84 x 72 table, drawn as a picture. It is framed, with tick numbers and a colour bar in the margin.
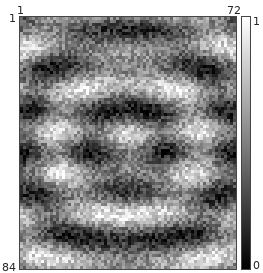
Rings: centred on the centre. Seam: none. Average level on the scale: 50%. Slope: none. Stripes: horizontal, repeating 6 times.
